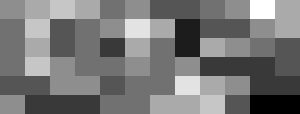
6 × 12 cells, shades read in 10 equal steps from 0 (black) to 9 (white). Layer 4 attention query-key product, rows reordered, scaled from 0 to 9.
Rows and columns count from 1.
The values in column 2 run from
2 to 7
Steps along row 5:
same up same down up same up down down down same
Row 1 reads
5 6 7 6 4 5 3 3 4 5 9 6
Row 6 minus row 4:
1 -5 -3 -2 0 -1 2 1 5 1 -2 -3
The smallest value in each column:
3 2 2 2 2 4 3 1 2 2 0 0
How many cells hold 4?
16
